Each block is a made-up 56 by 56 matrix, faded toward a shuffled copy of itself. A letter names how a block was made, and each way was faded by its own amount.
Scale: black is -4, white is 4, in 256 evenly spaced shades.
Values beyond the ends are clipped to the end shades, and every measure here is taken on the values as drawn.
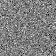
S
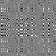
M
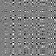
M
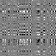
M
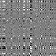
M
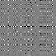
M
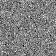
S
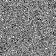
S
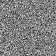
S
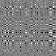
M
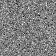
S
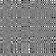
M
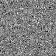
S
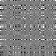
M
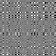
M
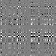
M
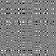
M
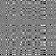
M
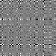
M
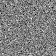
S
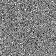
S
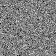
S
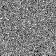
S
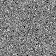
S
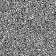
S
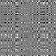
M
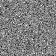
S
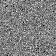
S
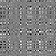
M
